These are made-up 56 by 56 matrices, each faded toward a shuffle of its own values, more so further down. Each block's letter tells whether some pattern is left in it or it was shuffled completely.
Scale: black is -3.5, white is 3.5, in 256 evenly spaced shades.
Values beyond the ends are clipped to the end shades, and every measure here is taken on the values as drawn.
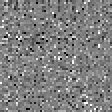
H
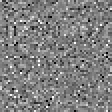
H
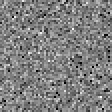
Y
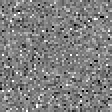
Y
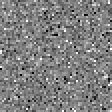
Y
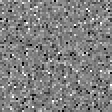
Y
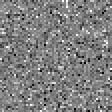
Y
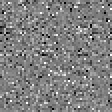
H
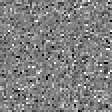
H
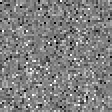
Y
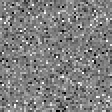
Y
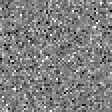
Y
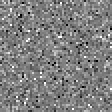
Y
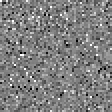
Y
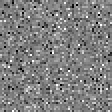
H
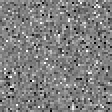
Y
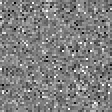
H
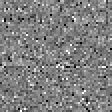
H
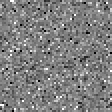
Y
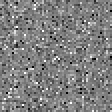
H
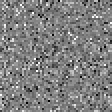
H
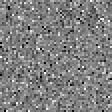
Y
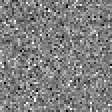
Y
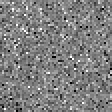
Y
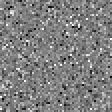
Y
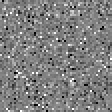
H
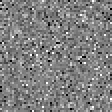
H
